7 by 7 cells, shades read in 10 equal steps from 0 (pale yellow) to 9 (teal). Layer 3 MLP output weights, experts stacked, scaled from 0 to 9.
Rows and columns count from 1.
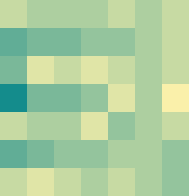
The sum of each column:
32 23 24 20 18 21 16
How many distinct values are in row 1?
2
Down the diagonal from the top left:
2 5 2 4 4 3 4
